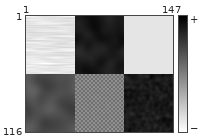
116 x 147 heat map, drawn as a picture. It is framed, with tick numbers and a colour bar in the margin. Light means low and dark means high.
The table splits into 2 rows of 3 panels. Panel 1,1: very low, streaked across, faint in contrast. Panel 1,2: very high, smooth, faint in contrast. Panel 1,3: very low, flat. Panel 2,1: high, smooth, faint in contrast. Panel 2,2: middling, checkered. Panel 2,3: very high, blotchy, faint in contrast.
